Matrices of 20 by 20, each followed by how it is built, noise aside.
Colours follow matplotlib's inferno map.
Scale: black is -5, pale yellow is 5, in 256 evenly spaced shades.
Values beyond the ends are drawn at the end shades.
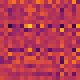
low rank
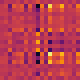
low rank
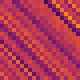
Toeplitz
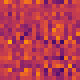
low rank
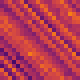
Toeplitz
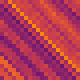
Toeplitz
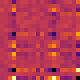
low rank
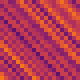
Toeplitz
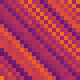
Toeplitz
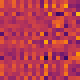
low rank
